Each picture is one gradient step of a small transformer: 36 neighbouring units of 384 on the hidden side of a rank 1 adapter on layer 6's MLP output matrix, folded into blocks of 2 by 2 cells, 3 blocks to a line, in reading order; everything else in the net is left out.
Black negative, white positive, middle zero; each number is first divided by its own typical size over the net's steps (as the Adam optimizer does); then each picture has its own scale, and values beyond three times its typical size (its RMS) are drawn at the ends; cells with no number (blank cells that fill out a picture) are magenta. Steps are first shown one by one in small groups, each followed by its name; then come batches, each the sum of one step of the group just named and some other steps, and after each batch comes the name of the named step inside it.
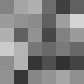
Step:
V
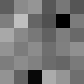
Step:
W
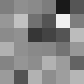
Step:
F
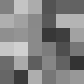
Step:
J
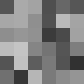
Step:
J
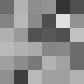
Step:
F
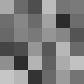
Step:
W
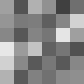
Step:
V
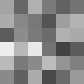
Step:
J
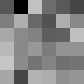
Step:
F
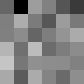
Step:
F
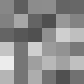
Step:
F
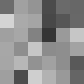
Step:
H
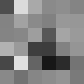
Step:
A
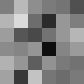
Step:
H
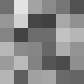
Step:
A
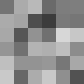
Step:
H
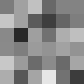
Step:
H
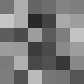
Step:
A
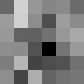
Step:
A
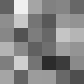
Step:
A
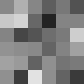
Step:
H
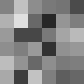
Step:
H
